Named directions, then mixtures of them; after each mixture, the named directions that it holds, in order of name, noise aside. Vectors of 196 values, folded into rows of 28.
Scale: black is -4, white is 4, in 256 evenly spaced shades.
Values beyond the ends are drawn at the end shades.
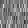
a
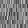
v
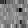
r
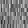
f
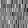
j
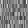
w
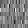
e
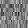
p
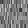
f, r, v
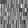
f, j, r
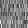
a, p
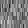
a, f, v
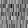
j, p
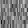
f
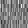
f, j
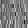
a, f, p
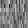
e, j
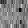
j, r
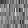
e, r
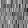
j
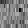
e, r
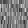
f, r
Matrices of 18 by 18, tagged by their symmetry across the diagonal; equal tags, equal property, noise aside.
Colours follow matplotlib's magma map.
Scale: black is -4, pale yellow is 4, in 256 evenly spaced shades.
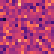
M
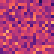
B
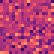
B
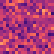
B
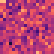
B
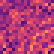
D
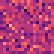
M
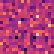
M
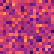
D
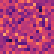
D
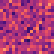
D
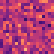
M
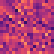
M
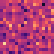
M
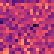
B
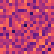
D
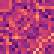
D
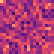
D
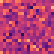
B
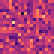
M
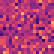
B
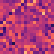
M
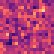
M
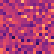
B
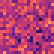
D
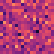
M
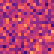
D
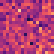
B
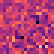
D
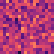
B
